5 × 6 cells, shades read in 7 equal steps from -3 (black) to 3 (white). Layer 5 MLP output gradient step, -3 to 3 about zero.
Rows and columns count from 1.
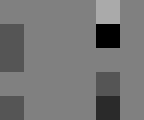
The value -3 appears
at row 2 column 5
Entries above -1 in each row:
6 4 5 5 4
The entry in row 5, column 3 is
0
